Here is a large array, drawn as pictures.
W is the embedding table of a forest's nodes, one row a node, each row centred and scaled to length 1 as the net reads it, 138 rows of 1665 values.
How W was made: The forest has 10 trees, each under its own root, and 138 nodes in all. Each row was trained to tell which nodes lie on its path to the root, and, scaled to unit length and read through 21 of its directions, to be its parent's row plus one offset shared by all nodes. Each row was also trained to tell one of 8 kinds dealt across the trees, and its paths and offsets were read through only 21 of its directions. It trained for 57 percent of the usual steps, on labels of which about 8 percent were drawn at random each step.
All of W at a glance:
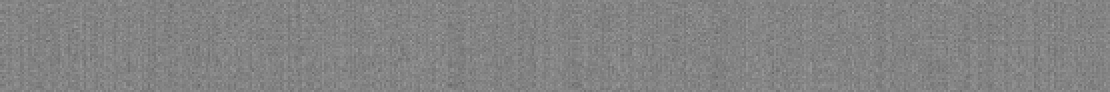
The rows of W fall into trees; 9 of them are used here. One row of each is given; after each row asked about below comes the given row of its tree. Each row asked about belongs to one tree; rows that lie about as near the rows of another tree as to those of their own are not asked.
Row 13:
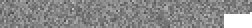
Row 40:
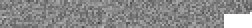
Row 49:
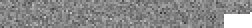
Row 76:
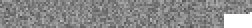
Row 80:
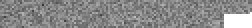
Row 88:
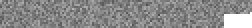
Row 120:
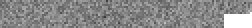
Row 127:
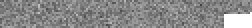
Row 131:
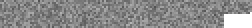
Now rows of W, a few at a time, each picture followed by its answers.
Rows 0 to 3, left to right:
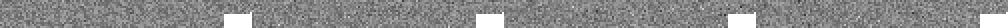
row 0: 88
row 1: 80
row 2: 76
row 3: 127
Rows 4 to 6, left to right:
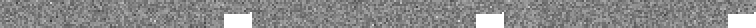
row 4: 76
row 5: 76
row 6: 131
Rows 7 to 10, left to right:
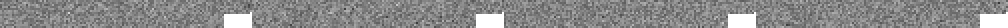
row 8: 131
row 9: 80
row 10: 131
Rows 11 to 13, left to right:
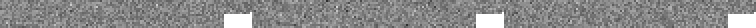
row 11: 40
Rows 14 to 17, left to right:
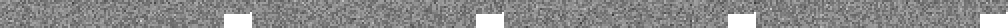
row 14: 49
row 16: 88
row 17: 80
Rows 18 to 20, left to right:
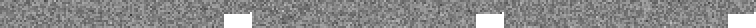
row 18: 13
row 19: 127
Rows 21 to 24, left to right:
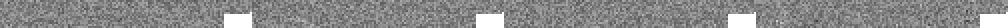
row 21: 120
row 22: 76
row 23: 49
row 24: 131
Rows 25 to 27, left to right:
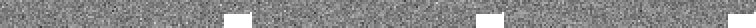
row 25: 131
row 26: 76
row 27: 40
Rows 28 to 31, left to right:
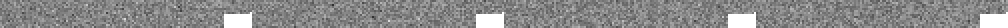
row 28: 76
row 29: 80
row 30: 127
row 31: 120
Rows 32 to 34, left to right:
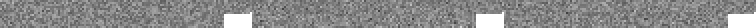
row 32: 120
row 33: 127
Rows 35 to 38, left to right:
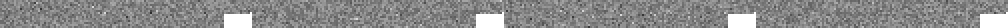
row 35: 76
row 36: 131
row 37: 76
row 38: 80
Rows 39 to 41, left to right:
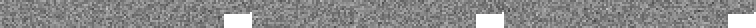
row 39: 76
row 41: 120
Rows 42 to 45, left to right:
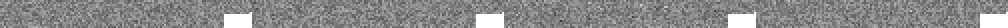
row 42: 88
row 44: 131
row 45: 80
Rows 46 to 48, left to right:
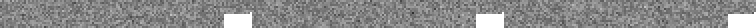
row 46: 40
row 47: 127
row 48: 88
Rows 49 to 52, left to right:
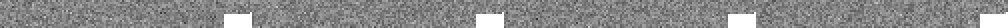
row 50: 131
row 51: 127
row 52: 76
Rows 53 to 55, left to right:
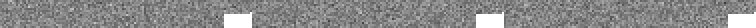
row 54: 80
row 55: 127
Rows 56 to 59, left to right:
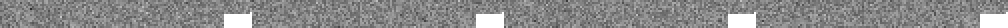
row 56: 131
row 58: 127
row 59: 127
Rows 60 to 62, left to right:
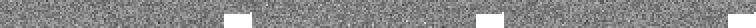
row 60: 76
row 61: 76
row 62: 76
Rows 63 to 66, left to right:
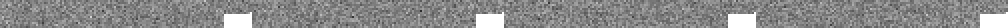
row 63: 49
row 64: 131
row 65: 40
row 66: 88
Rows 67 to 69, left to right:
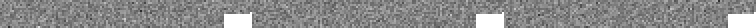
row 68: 80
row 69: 76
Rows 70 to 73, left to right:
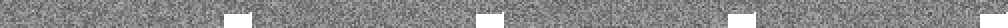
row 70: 13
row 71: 127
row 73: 80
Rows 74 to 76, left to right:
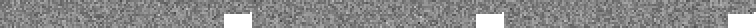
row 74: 80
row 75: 80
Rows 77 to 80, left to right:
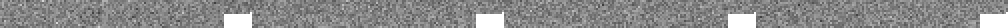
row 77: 13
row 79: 76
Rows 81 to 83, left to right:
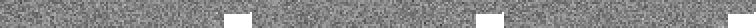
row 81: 80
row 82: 131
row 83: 80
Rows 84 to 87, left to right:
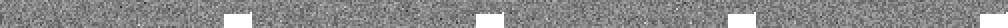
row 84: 88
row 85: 131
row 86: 13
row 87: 88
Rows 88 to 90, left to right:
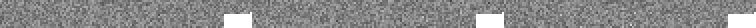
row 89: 76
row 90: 88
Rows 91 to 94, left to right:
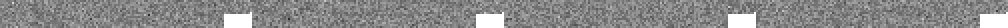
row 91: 131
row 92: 80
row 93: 13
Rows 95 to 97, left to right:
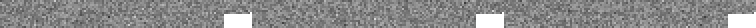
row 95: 80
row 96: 13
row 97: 127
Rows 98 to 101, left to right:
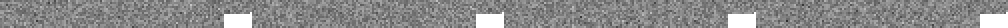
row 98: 80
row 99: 40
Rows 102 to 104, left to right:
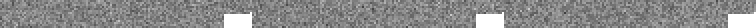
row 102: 40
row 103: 80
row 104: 120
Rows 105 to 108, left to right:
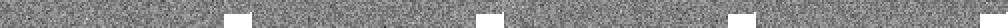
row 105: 120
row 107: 49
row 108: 80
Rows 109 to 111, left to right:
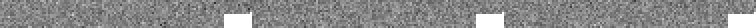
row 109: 13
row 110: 127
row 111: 131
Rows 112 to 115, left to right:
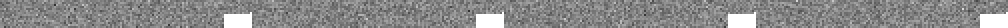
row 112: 76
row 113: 127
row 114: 88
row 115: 127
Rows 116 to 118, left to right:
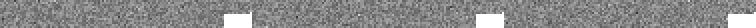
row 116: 131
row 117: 127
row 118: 49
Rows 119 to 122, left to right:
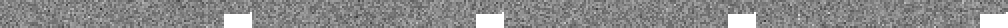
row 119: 131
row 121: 13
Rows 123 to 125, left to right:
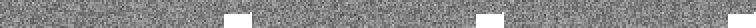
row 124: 127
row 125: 40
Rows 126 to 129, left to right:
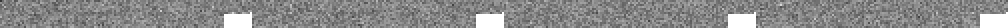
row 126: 127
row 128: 88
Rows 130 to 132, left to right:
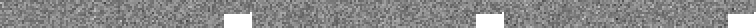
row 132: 131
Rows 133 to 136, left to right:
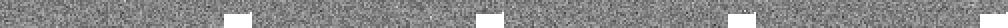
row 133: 127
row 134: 120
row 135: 49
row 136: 76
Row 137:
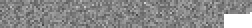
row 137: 120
